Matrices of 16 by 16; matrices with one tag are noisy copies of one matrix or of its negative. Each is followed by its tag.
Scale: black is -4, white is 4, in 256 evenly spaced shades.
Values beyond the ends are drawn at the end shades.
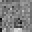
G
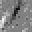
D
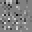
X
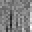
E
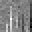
E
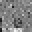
G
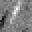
D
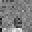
G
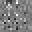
X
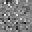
X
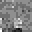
G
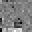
G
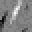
D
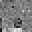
G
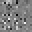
X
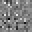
X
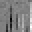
E
